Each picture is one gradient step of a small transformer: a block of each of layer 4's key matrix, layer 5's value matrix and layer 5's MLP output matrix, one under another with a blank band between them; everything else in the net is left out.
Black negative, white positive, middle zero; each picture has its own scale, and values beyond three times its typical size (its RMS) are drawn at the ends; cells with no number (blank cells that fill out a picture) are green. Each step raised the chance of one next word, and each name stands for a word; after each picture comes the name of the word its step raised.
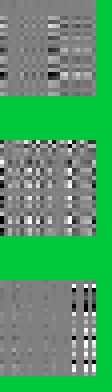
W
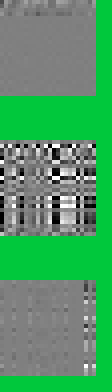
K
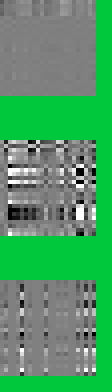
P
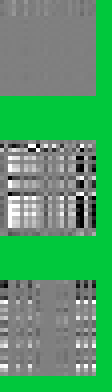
K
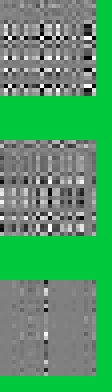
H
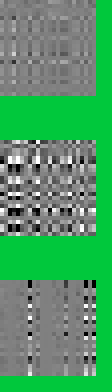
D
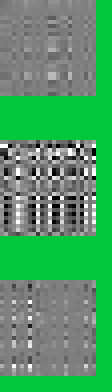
K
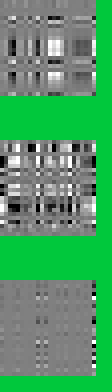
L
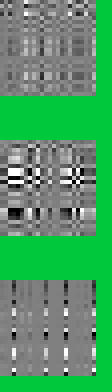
P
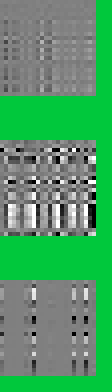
P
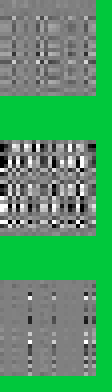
L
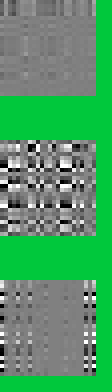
L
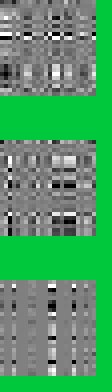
W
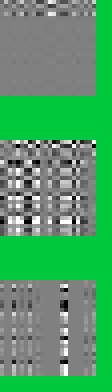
W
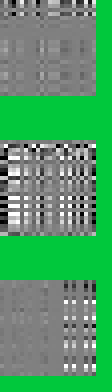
K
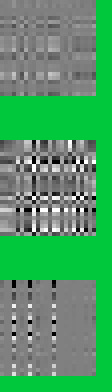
D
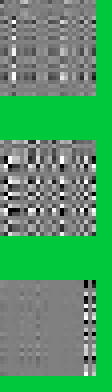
D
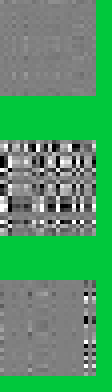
L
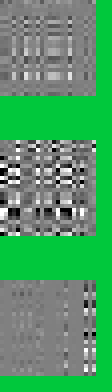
P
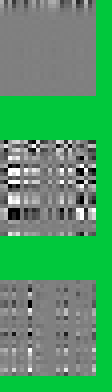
P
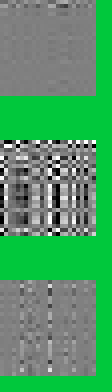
W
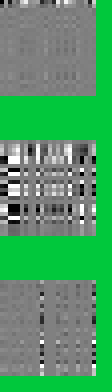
L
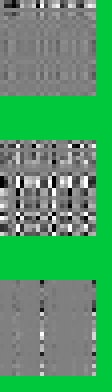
H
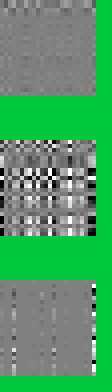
W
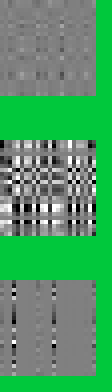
L
